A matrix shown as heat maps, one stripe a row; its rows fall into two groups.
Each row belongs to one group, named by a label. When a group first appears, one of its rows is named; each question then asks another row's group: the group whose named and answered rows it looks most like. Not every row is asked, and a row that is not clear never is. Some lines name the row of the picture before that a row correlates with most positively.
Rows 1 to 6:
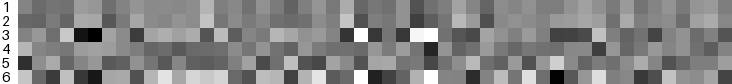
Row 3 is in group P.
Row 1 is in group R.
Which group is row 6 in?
P
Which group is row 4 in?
R
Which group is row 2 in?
R
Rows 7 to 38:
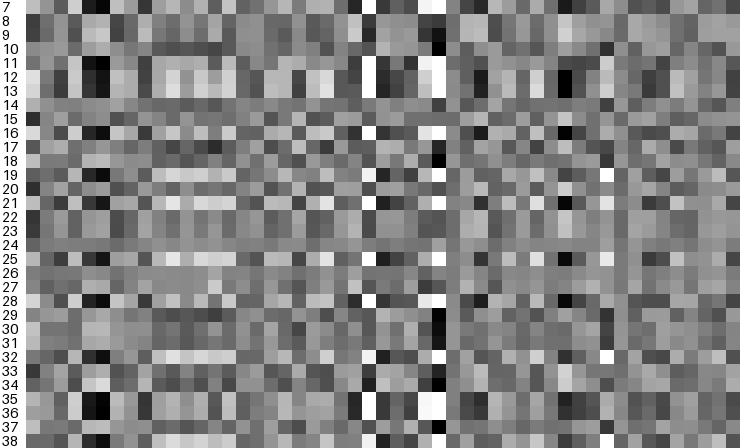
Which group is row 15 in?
R
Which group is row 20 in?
R
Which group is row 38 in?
P
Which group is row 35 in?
P
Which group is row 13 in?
P
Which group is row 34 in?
R
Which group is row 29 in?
R
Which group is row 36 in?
P
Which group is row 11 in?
P
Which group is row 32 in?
P
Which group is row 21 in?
P
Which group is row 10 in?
R
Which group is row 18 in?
R
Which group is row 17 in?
R
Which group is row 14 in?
R
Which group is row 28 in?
P
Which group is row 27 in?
R
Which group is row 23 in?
R
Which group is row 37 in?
R
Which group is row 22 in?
R
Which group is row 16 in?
P
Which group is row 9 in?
R
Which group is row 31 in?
R
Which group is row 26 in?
R
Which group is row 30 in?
R
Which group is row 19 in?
P
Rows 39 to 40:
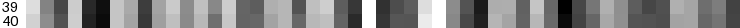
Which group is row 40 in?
P
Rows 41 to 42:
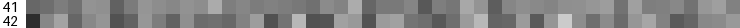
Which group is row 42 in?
R
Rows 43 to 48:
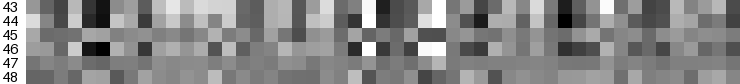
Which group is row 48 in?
R
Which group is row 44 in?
P
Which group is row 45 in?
R
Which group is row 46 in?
P
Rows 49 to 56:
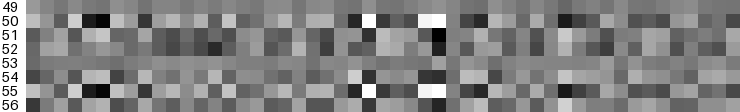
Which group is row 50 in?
P
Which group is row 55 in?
P
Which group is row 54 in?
R
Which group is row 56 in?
R
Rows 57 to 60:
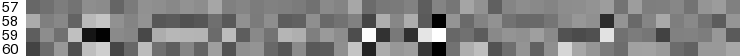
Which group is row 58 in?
R
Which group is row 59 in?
P
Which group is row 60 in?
R
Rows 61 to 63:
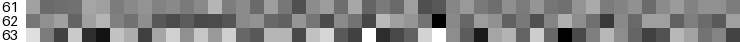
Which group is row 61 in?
R
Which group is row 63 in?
P
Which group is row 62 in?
R
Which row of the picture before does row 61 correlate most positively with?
57
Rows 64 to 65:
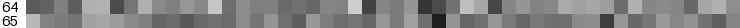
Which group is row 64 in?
R
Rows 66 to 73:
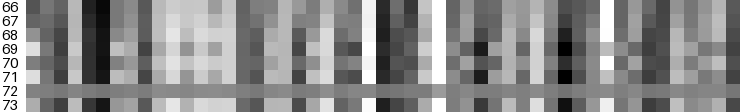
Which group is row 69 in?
P
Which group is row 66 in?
P
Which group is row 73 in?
P
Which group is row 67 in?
P
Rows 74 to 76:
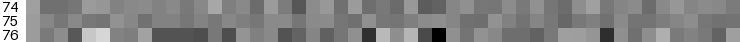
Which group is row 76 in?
R
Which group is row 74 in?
R
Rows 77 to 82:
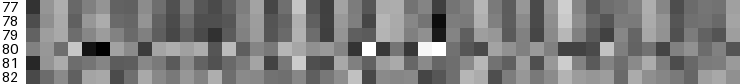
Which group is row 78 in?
R
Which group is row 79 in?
R
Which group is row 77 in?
R
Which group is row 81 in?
R
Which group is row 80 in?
P
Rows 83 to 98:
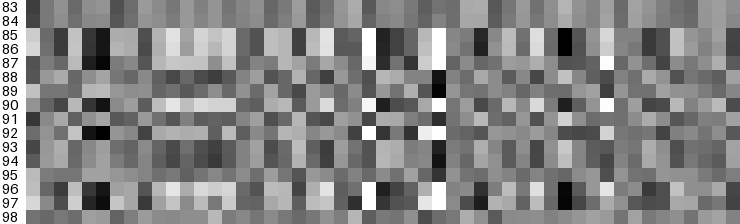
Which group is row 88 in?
R
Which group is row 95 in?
R
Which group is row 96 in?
P
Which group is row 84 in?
R
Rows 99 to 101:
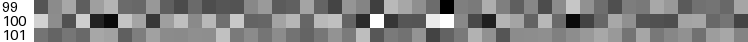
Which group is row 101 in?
R
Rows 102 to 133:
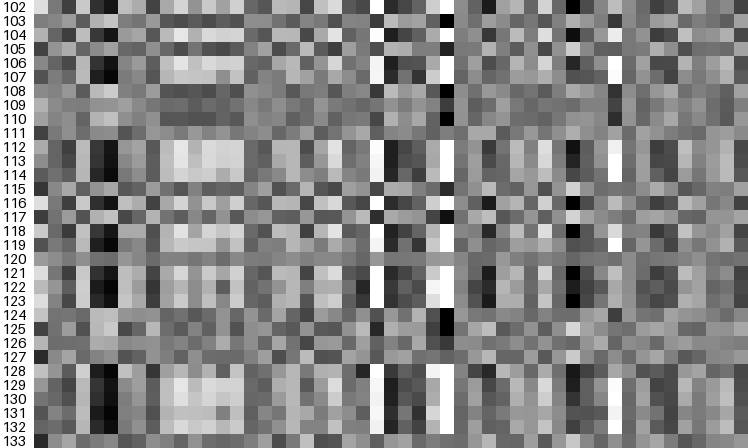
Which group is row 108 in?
R
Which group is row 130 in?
P
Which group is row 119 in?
P
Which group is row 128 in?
P
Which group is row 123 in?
P
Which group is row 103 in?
R
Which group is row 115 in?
R
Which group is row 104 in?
P
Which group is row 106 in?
P
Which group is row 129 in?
P
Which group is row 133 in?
R
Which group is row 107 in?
P
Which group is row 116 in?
P
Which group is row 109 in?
R
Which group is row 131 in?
P
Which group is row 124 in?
R
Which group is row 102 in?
P
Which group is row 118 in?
P
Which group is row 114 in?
P
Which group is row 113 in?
P
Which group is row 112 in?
P
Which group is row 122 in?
P
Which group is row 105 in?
R
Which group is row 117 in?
R
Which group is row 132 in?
P
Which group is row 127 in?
R
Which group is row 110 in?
R
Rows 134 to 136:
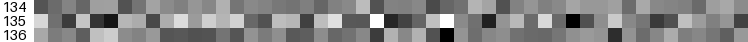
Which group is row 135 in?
P
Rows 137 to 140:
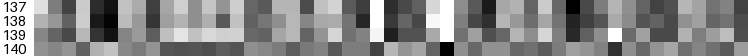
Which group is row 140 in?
R
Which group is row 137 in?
P
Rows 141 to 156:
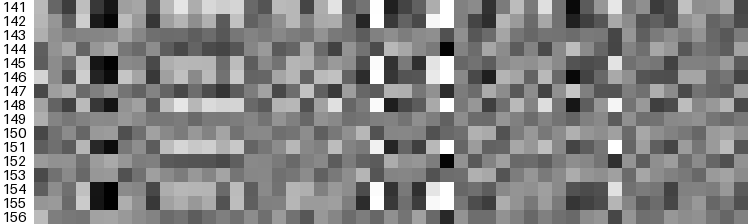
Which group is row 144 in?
R
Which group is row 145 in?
P
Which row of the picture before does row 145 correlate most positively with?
138
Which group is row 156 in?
R
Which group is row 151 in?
P
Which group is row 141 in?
P
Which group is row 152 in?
R
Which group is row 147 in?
R
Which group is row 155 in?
P
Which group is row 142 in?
P
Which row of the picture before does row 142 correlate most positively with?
138
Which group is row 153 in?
R
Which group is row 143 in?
R
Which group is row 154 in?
P
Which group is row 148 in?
P
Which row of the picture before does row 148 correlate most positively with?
139
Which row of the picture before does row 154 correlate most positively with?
138
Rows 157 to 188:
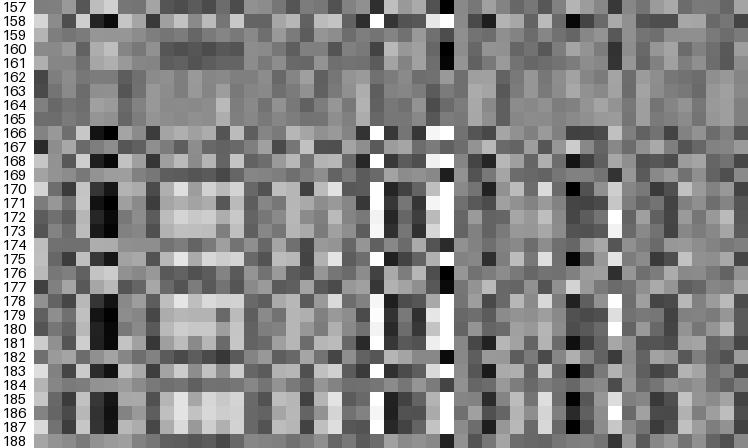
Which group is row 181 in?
P
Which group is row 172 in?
P
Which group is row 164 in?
R
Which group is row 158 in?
P
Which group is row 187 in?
P
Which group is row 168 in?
P
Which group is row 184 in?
R
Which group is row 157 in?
R
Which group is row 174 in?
R
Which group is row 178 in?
P
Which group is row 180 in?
P
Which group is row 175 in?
P
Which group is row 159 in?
R
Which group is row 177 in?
R
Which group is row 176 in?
R
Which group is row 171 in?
P
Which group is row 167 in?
R
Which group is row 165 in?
R
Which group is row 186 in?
P
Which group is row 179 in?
P
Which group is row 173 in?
P
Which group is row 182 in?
R
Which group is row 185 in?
P
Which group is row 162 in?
R
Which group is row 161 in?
R
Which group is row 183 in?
P
